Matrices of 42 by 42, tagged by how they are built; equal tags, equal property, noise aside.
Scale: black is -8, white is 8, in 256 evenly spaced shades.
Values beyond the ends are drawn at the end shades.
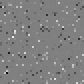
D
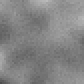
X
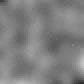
X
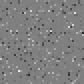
D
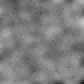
X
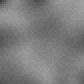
X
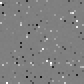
D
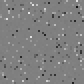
D
